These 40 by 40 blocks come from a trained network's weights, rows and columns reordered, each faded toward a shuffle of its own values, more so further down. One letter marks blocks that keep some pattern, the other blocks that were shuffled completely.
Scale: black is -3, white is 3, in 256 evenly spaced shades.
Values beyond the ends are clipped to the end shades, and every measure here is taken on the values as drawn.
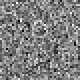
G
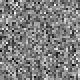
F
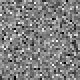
G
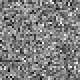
G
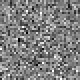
F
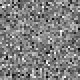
G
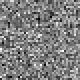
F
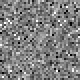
G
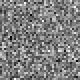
G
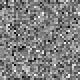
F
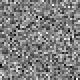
G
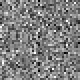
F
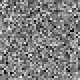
G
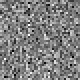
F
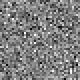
G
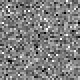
G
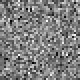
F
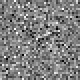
G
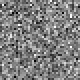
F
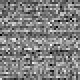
F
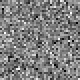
G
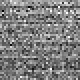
F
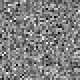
F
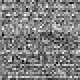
F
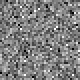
G
